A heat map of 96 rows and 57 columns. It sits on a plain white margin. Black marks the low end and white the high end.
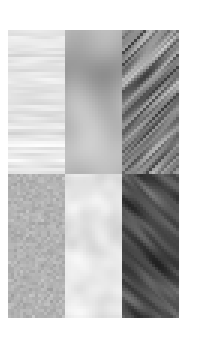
The table splits into 2 rows of 3 panels. Panel 1,1: very high, streaked across, faint in contrast. Panel 1,2: high, smooth. Panel 1,3: middling, slanting up to the right, strong in contrast. Panel 2,1: high, fine-grained, faint in contrast. Panel 2,2: very high, blotchy, faint in contrast. Panel 2,3: low, slanting down to the right.
